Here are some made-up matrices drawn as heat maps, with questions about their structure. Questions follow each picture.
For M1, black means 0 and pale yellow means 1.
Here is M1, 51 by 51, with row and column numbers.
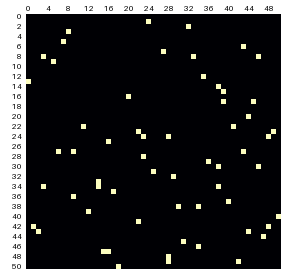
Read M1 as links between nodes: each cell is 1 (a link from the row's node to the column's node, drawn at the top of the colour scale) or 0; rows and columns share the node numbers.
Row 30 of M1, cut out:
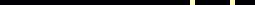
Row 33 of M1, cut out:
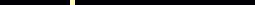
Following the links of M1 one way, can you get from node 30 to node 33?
yes
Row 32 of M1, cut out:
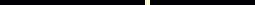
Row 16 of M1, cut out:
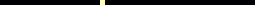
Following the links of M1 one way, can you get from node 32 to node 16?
yes
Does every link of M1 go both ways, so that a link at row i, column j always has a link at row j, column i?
no
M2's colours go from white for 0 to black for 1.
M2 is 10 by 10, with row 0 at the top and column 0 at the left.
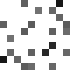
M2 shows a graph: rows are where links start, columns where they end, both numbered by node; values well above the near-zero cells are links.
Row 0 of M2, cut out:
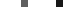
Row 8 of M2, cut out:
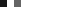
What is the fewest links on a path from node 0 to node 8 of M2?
1
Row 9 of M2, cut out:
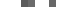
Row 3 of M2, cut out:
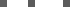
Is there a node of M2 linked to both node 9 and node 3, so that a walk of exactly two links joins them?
yes
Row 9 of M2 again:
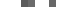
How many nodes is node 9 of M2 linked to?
3
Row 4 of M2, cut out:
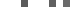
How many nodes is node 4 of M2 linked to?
3
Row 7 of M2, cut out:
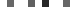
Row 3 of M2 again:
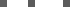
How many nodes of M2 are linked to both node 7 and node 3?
2
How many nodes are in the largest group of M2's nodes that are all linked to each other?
3
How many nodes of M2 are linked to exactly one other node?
3
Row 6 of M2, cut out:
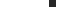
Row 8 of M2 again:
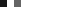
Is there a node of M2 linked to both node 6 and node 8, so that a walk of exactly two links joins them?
no
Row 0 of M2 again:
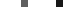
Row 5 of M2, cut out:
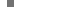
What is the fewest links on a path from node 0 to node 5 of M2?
5
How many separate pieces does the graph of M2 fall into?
1
